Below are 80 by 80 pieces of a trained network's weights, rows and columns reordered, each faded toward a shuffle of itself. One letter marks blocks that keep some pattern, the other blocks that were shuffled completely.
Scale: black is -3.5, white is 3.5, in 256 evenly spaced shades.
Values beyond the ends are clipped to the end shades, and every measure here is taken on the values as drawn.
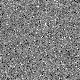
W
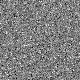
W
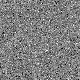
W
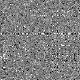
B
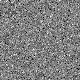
W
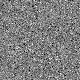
W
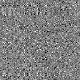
B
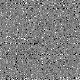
B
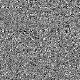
B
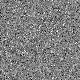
W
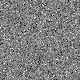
W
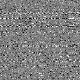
B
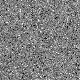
W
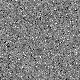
W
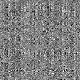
B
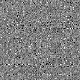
B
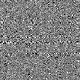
B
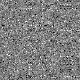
B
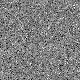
W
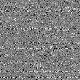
B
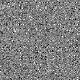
B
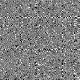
B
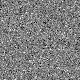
W
